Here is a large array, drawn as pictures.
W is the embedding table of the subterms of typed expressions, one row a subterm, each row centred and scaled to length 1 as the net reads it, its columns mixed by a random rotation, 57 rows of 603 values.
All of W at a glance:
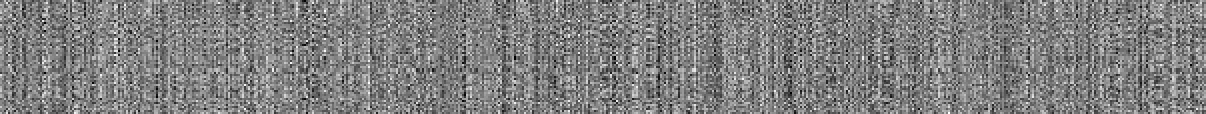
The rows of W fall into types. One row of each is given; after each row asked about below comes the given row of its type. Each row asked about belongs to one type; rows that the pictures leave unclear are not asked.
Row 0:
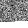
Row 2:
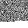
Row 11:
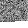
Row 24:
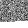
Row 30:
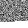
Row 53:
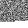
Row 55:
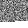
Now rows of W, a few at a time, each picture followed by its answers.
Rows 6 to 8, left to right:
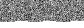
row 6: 24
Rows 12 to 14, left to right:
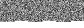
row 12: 53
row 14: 55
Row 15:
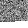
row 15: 11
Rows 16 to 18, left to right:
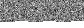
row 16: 30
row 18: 55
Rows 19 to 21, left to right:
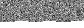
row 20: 24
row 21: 11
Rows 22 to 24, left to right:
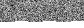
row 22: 0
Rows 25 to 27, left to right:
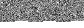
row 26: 24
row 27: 11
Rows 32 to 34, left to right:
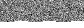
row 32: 2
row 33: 30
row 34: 55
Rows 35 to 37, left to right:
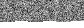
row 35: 55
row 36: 11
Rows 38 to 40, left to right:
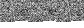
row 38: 30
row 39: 11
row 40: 30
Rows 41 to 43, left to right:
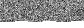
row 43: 30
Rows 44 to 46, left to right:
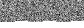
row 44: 24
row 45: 53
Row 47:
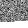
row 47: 24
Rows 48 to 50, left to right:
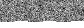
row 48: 24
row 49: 0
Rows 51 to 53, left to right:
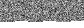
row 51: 30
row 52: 55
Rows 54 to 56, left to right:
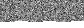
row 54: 2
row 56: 53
